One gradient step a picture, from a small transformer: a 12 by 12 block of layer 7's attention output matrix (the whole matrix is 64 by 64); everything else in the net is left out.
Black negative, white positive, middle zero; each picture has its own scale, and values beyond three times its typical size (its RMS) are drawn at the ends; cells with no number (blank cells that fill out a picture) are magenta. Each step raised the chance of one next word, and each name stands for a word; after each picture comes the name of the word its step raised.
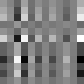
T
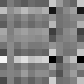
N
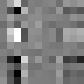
T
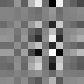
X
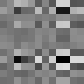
N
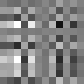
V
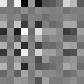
X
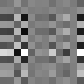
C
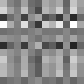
V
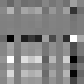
T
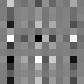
T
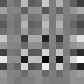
N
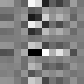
X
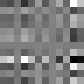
N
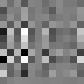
C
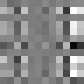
V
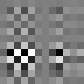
C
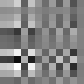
C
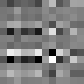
C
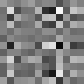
V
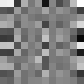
X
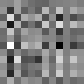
V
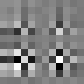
C
